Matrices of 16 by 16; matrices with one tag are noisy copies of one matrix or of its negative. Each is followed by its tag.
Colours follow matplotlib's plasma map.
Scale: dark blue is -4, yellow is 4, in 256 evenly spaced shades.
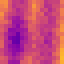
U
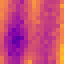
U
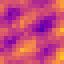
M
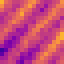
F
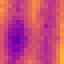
U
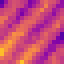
F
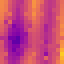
U
